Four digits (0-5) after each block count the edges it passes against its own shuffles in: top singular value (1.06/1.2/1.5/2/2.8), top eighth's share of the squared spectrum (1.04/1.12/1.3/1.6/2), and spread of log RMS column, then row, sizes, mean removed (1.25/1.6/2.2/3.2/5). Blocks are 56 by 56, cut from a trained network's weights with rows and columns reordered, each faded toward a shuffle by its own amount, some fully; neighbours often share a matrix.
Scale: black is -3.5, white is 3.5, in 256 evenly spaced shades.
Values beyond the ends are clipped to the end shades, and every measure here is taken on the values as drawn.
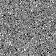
0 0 0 0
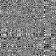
4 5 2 3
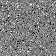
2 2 0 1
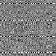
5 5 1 3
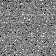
1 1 0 0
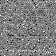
2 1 0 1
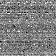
3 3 1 1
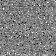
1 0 0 0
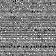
4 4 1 2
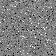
0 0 0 0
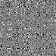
3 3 1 2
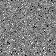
1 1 0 0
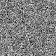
2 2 0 0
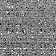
3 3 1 1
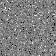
0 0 0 0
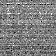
4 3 2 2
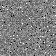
0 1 0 0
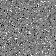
0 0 0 0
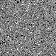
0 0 0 0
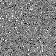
0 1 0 0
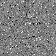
2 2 0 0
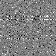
3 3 1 2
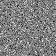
0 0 0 0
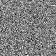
2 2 0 0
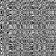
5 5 3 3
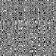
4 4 3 2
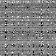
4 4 3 2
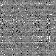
3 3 2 1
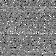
2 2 0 1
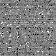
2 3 2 1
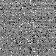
2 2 1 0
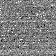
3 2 0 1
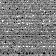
4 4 1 2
